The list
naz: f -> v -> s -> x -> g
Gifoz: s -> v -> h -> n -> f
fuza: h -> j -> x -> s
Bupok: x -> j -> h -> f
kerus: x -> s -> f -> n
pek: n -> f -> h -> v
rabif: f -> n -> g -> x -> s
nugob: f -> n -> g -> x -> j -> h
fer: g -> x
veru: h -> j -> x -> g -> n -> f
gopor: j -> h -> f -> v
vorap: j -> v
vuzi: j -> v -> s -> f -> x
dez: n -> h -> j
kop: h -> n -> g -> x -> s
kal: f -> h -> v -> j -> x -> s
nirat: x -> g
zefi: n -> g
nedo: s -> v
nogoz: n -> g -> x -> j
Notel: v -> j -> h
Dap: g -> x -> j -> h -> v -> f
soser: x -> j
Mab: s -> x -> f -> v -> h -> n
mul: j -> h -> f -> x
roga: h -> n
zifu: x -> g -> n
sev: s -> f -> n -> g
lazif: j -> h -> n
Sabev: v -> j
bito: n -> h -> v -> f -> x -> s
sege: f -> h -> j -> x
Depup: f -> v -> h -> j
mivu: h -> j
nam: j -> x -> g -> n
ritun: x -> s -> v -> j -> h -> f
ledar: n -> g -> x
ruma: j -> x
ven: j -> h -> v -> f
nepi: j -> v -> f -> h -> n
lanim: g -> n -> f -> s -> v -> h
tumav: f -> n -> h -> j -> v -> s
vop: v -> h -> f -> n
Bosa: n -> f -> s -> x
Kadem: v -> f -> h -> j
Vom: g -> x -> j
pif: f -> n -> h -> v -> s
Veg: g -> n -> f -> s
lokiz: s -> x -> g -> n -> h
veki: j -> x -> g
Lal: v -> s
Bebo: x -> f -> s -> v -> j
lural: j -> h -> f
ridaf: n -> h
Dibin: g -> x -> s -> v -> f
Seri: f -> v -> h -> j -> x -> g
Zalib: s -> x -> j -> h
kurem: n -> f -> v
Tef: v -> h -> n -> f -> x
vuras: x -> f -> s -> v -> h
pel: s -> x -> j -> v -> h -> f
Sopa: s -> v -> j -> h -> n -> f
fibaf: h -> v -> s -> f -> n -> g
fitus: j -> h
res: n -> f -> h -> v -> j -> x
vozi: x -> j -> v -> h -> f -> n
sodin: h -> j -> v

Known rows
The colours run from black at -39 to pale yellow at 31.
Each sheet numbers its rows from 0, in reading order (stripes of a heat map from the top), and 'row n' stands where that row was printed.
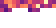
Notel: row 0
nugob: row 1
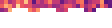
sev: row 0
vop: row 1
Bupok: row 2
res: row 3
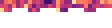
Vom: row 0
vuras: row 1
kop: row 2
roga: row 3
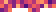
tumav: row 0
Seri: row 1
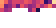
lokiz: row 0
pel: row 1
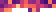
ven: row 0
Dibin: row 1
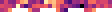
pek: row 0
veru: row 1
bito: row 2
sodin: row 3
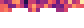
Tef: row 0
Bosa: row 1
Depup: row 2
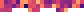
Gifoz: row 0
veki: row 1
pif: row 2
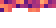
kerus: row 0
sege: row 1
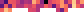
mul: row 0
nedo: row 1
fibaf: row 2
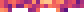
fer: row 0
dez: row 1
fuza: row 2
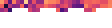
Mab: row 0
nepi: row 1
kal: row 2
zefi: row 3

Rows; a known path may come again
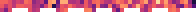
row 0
ridaf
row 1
Gifoz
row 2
vorap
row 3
fer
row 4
fitus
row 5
lazif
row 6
Tef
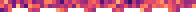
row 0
tumav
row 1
rabif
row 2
vozi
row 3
soser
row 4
Lal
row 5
nogoz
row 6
nirat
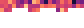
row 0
veki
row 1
Sabev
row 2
Bebo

